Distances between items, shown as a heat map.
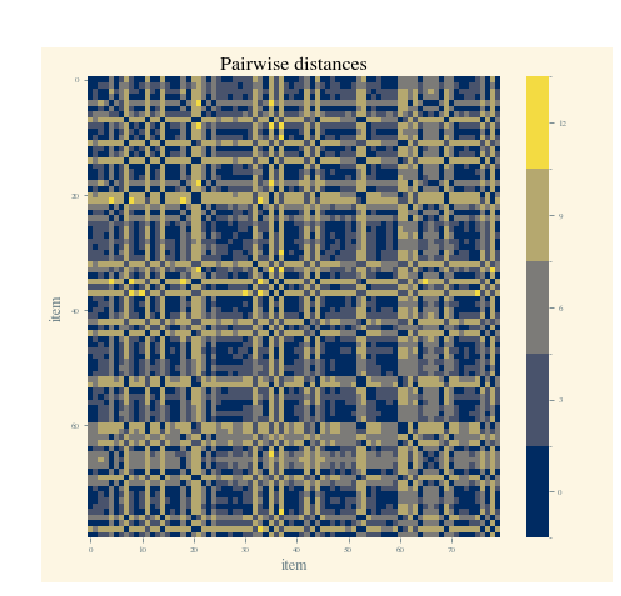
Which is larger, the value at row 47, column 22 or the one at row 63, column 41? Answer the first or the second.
the second
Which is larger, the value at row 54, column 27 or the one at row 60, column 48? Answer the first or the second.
the second
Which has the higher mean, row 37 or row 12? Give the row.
37
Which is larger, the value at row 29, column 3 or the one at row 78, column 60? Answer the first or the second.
the first
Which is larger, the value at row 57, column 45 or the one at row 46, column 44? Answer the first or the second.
the second
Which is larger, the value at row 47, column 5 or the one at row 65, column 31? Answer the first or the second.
the second
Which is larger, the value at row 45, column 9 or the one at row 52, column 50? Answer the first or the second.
the second
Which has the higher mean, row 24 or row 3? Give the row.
24
